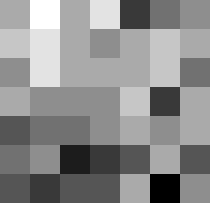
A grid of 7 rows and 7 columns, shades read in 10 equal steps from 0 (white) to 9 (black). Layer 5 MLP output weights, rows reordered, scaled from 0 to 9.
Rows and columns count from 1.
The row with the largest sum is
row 7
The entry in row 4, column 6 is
7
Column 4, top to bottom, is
1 4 3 4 4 7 6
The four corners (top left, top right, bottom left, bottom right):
3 4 6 4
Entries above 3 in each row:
3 1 2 4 5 6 6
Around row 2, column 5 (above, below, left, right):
7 3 4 2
